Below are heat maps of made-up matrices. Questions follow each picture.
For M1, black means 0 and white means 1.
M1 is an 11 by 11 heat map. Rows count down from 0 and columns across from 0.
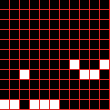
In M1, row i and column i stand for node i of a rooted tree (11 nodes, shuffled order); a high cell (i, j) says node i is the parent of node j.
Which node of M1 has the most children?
10
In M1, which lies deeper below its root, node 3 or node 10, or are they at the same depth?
node 3
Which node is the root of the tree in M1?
6
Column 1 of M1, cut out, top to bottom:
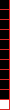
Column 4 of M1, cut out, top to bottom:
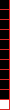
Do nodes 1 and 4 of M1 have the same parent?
yes
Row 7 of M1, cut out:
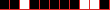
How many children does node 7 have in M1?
3
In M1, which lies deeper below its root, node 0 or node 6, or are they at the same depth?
node 0
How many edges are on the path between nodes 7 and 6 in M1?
1
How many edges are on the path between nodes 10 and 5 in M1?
1
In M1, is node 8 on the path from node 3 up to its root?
no
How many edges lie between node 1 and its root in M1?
2
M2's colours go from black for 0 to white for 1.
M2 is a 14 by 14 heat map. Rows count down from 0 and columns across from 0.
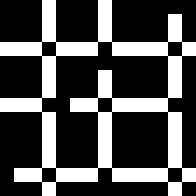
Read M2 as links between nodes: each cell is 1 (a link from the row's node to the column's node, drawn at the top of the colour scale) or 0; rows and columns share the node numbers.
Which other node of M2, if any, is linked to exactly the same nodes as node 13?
node 4
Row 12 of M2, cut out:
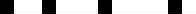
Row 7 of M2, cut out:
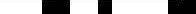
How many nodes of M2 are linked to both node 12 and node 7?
8
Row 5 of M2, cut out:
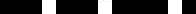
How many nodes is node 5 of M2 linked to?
3
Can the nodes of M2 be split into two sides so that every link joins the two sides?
yes
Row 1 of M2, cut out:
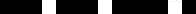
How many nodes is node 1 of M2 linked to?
3
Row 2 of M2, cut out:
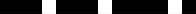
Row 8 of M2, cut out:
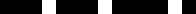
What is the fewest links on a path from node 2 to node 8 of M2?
2
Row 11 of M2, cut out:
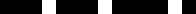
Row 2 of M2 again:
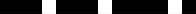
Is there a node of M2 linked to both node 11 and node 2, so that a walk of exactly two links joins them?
yes
